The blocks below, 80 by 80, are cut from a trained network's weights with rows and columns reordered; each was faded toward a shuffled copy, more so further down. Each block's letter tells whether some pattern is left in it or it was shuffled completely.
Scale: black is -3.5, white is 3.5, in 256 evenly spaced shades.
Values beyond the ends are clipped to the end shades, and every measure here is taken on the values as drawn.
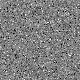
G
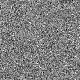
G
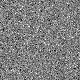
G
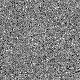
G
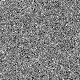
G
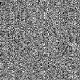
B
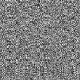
B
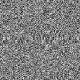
B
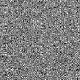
B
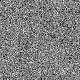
G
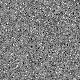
G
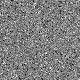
G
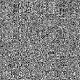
B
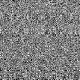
B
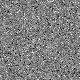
G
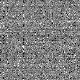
B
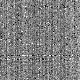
B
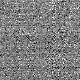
B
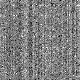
B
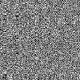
B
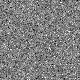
G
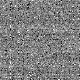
B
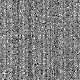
B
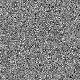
B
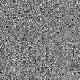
B
